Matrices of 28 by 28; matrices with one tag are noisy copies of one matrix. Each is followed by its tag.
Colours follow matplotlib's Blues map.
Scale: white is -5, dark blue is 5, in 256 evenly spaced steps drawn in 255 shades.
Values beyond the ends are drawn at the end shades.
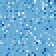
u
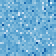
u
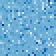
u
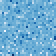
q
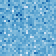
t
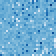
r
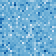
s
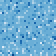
q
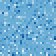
q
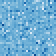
u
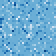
s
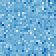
u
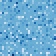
q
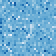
s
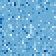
s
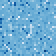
s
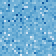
t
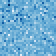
t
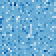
s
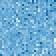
r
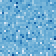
q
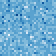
t
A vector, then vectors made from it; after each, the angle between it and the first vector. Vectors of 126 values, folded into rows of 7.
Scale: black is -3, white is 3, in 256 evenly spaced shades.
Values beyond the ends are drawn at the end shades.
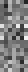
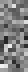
orthogonal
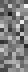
partly aligned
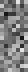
partly aligned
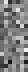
partly opposed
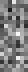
partly opposed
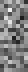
partly aligned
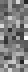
nearly parallel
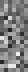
orthogonal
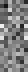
nearly parallel
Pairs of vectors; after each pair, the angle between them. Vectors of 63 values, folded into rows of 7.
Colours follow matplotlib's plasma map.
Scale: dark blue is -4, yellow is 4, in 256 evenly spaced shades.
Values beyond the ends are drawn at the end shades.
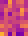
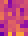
nearly opposite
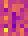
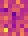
nearly parallel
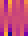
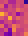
orthogonal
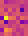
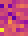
orthogonal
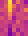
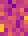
partly opposed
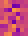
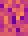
partly aligned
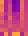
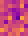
partly aligned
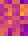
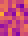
partly opposed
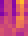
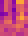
nearly parallel
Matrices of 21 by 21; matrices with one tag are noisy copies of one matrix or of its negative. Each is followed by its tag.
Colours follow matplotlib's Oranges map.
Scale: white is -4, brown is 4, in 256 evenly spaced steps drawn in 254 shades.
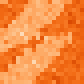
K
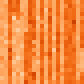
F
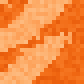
K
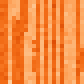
F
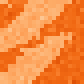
K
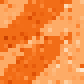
K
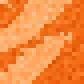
K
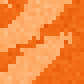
K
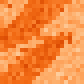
K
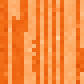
F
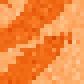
K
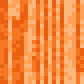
F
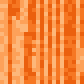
F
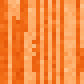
F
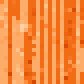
F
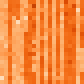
F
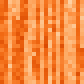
F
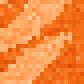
K
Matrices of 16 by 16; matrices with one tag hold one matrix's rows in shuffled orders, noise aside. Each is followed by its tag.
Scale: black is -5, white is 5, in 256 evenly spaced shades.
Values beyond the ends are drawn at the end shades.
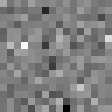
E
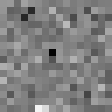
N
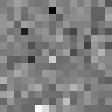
N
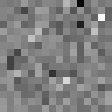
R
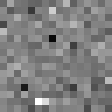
N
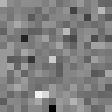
N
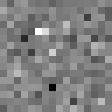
N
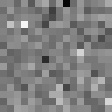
E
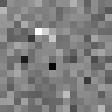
N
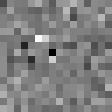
N
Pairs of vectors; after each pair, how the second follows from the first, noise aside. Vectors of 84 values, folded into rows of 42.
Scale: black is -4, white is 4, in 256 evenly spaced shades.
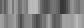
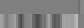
partly zeroed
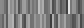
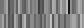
negated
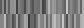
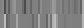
partly zeroed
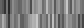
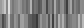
negated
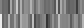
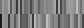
negated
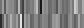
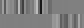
partly zeroed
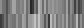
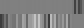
partly zeroed
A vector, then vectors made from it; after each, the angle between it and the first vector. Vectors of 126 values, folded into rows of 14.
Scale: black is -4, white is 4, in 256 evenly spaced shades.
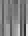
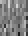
partly opposed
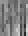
nearly parallel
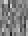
partly aligned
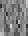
partly opposed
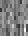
partly opposed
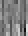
nearly parallel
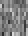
partly aligned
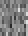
partly aligned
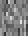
partly opposed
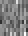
partly opposed
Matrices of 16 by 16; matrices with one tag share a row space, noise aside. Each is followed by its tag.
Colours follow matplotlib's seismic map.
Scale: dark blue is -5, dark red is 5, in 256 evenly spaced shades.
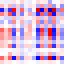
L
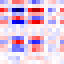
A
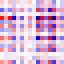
L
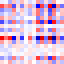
L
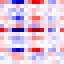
A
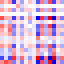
L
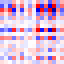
L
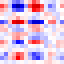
A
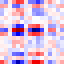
A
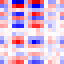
A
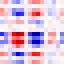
A
